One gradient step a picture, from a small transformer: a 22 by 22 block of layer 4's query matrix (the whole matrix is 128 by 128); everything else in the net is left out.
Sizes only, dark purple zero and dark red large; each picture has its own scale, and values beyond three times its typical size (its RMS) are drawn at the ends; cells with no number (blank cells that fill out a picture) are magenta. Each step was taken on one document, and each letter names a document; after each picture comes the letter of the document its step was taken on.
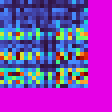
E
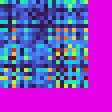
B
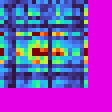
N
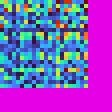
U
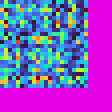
U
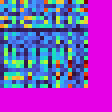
U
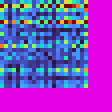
B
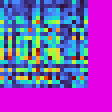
N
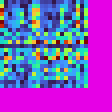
N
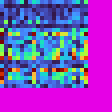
N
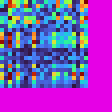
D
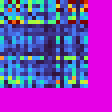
E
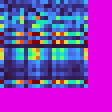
N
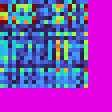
B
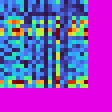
E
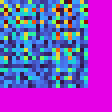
U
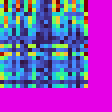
D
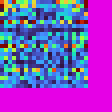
B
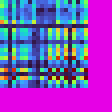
B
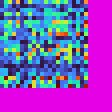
U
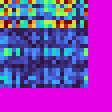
D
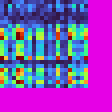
E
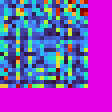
U
